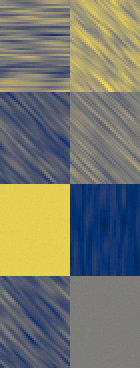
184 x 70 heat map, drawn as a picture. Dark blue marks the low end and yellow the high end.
The table splits into 4 rows of 2 panels. Panel 1,1: middling, streaked across, strong in contrast. Panel 1,2: high, slanting down to the right. Panel 2,1: low, slanting down to the right. Panel 2,2: middling, slanting down to the right. Panel 3,1: very high, flat. Panel 3,2: very low, streaked downward, faint in contrast. Panel 4,1: low, slanting down to the right. Panel 4,2: middling, flat.
